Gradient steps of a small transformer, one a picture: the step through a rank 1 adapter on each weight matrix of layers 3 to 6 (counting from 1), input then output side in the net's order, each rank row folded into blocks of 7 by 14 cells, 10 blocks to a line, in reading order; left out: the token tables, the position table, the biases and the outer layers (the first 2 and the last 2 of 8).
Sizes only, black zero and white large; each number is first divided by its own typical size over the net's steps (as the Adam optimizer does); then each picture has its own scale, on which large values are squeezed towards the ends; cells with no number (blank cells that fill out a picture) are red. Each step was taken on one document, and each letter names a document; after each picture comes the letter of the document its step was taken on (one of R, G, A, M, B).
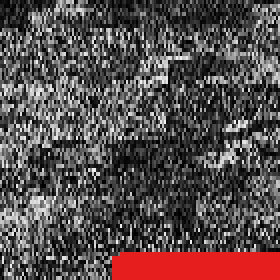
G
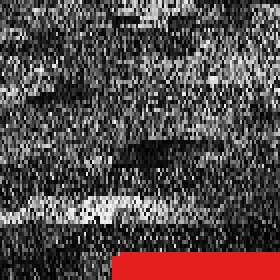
G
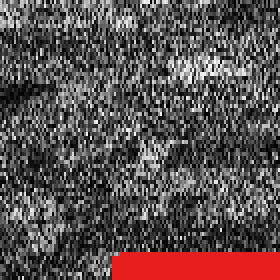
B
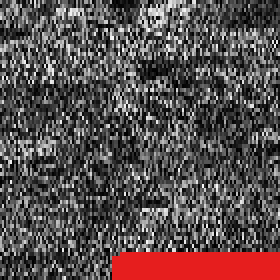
B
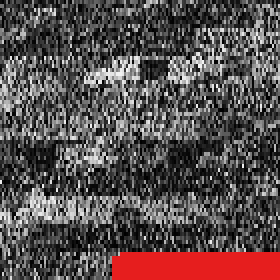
G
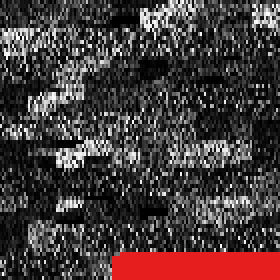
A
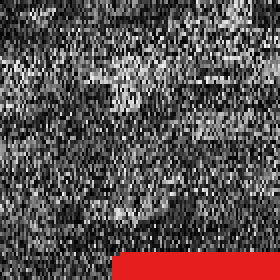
G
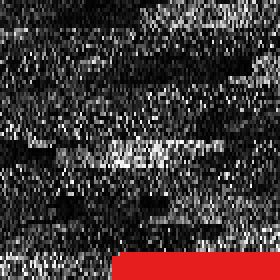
A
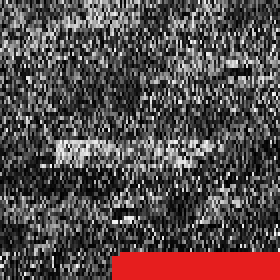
B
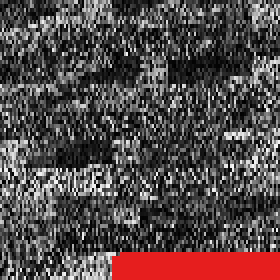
G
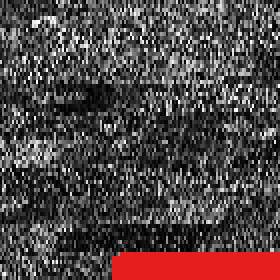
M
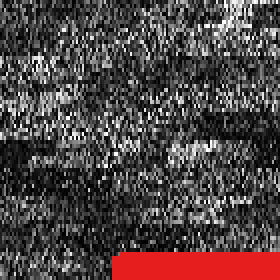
M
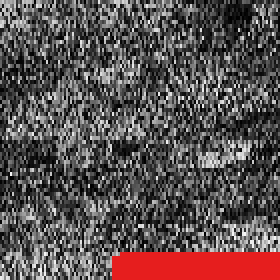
B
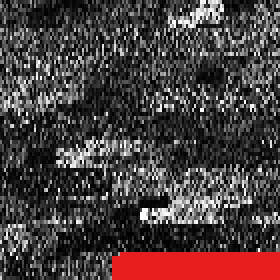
M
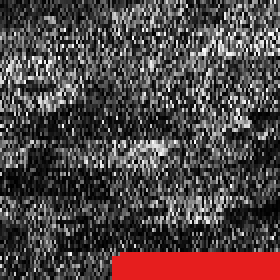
M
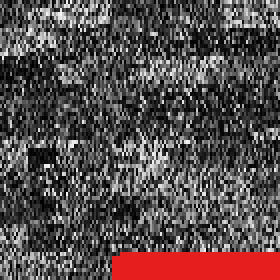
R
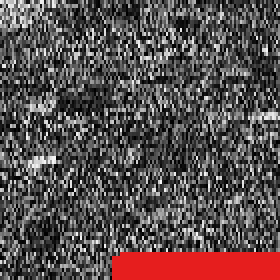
R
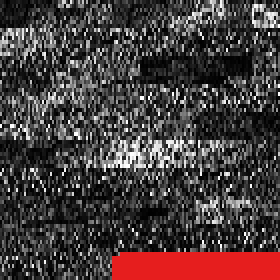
A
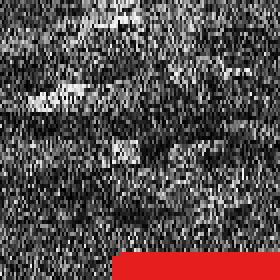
R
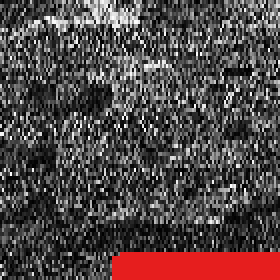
M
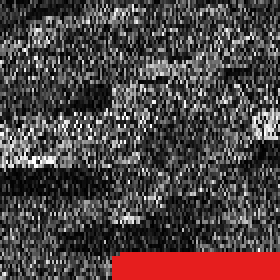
M
